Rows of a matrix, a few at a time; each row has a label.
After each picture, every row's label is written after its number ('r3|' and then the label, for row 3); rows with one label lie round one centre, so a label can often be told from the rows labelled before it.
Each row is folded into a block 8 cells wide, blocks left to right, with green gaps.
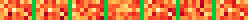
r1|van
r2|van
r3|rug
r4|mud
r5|van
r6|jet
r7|van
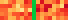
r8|mud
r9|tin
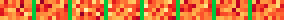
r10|jet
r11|tin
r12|van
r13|rug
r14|rug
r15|tin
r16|jet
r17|tin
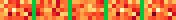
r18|van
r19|jet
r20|mud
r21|van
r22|van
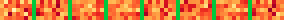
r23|van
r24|jet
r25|mud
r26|mud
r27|jet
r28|tin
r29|mud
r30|jet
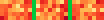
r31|mud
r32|rug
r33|mud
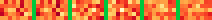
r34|jet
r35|jet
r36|rug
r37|van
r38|mud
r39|mud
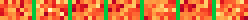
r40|jet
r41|van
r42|tin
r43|tin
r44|mud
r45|tin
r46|rug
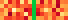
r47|van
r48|jet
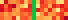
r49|tin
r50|rug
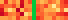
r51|jet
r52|mud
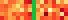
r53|mud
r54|van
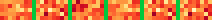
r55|mud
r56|van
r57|tin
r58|mud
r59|van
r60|van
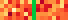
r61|van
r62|tin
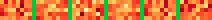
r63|jet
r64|mud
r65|van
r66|mud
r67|jet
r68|tin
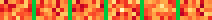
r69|tin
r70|jet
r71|tin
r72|van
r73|mud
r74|jet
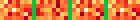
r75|van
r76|jet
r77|van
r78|van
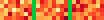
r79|van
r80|rug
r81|tin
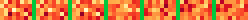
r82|van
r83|van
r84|van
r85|mud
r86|jet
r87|tin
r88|tin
